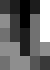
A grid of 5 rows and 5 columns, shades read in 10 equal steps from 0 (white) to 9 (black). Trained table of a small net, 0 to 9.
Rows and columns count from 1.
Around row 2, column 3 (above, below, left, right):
9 8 7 5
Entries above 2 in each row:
4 4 4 5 5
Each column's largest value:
7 8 9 8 7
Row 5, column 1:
5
